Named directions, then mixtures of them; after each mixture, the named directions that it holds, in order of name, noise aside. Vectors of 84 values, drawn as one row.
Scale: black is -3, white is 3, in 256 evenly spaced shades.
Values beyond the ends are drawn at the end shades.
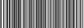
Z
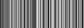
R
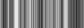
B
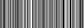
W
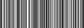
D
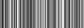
D, R, W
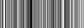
B, D, W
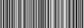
B, R, Z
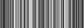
B, R, W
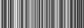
B, R, Z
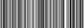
B, W, Z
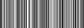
D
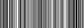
B, R, Z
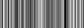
B, W, Z
